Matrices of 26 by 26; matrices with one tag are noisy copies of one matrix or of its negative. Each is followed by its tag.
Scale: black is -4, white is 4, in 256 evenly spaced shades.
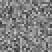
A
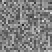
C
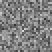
C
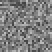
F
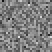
A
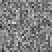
C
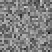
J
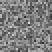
F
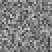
C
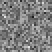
C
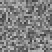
F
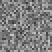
C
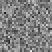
A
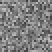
F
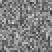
C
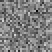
J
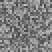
J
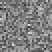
F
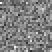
F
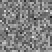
C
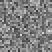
J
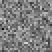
C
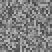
A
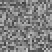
F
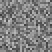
A
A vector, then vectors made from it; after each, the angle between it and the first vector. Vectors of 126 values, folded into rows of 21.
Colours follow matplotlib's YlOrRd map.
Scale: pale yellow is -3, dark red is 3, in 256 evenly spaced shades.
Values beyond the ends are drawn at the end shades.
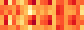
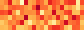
orthogonal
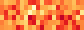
partly aligned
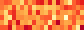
orthogonal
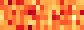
partly opposed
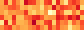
partly aligned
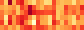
nearly opposite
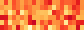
partly aligned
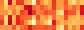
nearly opposite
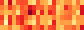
nearly opposite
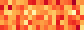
partly aligned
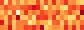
partly opposed
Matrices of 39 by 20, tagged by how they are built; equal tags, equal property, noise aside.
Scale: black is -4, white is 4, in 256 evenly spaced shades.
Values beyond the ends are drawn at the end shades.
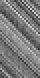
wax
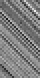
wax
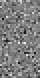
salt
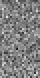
salt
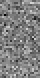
salt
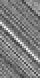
wax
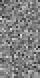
salt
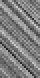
wax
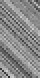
wax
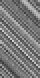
wax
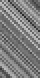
wax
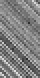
wax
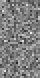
salt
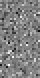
salt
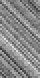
wax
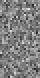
salt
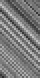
wax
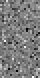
salt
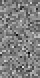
salt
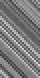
wax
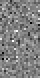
salt
